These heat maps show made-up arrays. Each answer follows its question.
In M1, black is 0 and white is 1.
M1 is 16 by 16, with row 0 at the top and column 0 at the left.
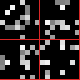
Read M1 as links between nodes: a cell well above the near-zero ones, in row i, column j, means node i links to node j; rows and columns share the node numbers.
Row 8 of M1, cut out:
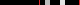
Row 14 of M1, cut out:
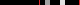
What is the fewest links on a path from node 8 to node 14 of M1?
2
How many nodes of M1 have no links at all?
0
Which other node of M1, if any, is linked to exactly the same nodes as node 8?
node 14
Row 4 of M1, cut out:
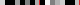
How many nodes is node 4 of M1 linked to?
9
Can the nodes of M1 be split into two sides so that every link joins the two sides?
no
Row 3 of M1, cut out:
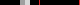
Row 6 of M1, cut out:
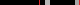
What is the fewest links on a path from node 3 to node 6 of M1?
3
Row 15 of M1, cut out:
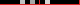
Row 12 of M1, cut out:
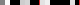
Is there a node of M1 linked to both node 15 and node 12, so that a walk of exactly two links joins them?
yes
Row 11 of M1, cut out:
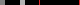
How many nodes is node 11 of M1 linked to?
2
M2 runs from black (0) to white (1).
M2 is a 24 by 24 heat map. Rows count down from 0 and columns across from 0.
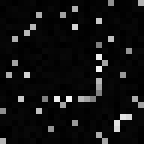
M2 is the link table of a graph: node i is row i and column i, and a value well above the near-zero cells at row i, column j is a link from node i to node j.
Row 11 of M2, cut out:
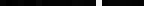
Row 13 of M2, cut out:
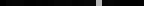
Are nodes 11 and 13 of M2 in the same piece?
yes
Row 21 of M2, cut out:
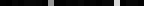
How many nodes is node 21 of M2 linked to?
2
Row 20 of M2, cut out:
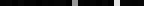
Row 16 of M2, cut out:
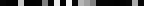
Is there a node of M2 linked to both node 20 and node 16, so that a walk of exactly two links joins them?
no
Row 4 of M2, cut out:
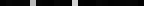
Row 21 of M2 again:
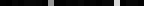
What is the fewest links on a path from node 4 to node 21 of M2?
4
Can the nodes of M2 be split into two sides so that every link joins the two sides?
no
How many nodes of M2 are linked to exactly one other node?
11
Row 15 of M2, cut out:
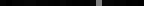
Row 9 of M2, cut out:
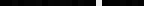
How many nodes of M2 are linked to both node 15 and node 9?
1
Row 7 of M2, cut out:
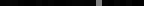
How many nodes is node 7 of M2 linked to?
1
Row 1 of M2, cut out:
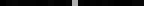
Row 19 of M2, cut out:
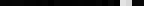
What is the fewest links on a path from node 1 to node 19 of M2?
3
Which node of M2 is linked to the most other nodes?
node 16
